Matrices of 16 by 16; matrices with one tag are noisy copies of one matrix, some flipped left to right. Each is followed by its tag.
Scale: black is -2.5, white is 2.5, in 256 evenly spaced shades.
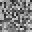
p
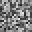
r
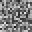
p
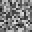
r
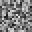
r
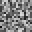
r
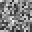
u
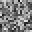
u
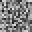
p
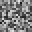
r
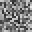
p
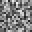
r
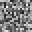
p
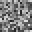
u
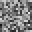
u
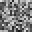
u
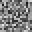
p
